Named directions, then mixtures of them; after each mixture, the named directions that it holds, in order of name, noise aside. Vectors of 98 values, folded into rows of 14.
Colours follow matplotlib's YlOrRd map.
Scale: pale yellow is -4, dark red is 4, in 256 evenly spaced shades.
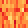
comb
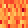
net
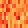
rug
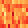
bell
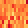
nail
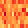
bell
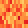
bell, comb, rug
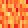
bell, comb, net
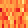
comb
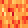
bell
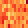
comb, nail, net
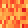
nail, net, rug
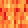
bell, comb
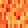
rug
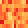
comb, net, rug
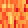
comb, net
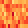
bell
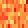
comb, nail, net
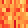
bell, comb, rug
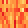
comb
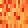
net, rug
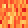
comb, net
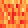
bell, net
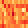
bell, net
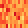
rug
